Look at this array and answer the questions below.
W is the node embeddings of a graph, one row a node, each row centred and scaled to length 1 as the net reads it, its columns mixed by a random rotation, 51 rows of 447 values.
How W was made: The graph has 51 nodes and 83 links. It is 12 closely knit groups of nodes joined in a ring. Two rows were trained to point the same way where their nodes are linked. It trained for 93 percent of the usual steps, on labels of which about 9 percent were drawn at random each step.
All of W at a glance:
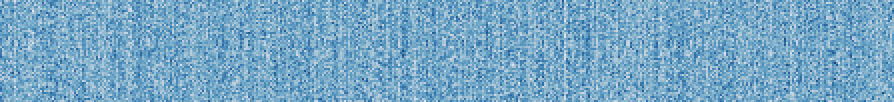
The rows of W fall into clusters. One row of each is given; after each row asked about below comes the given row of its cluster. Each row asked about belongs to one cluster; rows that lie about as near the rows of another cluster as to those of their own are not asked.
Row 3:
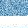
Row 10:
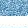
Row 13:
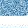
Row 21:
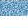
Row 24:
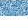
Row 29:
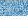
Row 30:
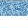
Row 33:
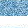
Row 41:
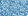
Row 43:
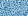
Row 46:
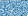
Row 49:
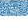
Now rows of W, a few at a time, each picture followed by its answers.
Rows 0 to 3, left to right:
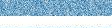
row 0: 3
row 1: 33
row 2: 46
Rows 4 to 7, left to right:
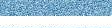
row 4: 10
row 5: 21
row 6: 43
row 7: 49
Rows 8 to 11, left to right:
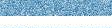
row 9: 33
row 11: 41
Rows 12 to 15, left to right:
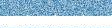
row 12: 24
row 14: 10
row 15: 24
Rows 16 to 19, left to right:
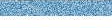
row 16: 43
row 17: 29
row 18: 10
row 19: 24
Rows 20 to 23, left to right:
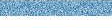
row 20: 21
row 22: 21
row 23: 29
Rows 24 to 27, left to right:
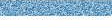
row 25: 43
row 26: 13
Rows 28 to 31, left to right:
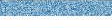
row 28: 10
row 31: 13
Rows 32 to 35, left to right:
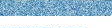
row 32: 41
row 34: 30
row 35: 46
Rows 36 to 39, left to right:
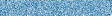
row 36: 21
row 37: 30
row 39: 13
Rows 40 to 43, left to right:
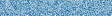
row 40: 3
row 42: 41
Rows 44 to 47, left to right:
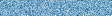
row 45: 41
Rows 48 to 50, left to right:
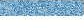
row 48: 29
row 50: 24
